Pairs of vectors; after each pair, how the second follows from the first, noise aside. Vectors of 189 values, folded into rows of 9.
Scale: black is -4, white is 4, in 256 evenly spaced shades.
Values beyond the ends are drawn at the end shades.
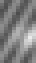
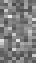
shuffled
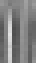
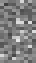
shuffled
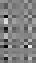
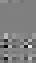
partly zeroed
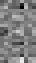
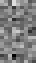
reversed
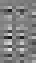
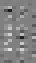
partly zeroed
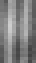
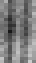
negated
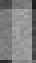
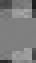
partly zeroed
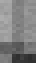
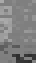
partly zeroed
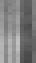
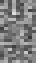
shuffled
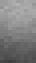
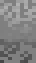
partly zeroed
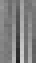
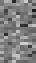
shuffled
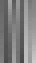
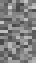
shuffled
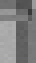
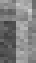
negated
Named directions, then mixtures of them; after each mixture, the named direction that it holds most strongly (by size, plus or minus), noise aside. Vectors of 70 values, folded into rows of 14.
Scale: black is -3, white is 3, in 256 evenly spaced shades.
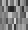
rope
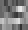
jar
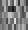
rope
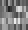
jar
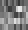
jar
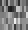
rope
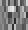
rope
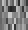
rope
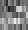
jar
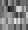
jar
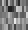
rope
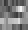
jar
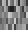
rope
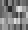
jar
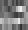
jar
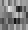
jar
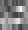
jar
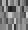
rope
